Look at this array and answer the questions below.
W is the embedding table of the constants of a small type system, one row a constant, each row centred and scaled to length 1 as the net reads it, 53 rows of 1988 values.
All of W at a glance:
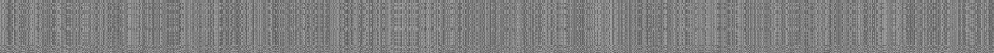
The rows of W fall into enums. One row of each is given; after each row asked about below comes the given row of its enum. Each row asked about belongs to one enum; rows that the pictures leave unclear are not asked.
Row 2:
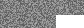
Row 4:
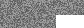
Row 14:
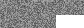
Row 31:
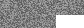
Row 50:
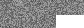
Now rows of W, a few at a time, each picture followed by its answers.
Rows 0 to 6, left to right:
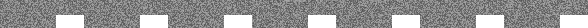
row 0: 2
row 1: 2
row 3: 14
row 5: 2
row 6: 31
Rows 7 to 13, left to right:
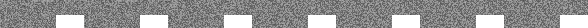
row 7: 14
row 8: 14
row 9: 31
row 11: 2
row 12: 2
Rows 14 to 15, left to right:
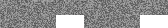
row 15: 31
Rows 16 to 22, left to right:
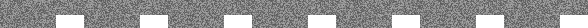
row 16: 4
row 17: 31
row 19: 2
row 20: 31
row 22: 31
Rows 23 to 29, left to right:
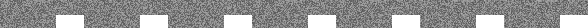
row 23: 4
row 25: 2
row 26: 4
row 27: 4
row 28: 14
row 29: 14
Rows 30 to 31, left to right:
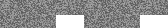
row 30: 31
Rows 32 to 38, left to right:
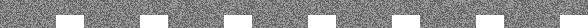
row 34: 31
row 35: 2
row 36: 2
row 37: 4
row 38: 31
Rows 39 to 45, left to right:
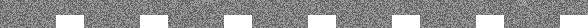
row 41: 4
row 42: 2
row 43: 2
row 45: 50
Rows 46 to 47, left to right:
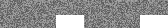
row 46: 4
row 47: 14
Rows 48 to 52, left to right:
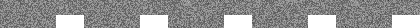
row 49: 2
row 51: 4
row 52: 50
